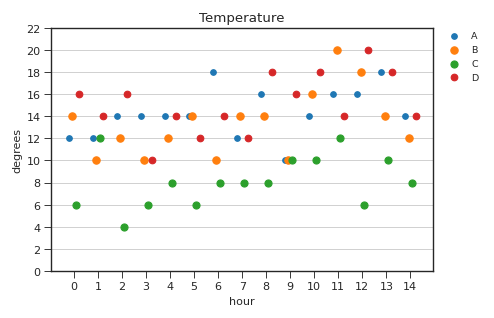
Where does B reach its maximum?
11
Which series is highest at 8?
D
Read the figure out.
Title: Temperature
x-axis: hour, ticks 0 1 2 3 4 5 6 7 8 9 10 11 12 13 14
y-axis: degrees, ticks 0 2 4 6 8 10 12 14 16 18 20 22
Legend: A, B, C, D
Values:
A: 12 12 14 14 14 14 18 12 16 10 14 16 16 18 14
B: 14 10 12 10 12 14 10 14 14 10 16 20 18 14 12
C: 6 12 4 6 8 6 8 8 8 10 10 12 6 10 8
D: 16 14 16 10 14 12 14 12 18 16 18 14 20 18 14
